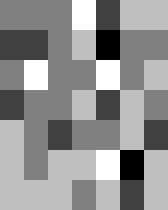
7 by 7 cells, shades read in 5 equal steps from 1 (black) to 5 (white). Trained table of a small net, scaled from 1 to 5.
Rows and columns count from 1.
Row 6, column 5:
5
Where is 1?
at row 2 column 5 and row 6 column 6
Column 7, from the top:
4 3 4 3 2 4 4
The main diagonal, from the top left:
3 2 3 4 3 1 4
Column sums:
22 23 22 26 22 21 24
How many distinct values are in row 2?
4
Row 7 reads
4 4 4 3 4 2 4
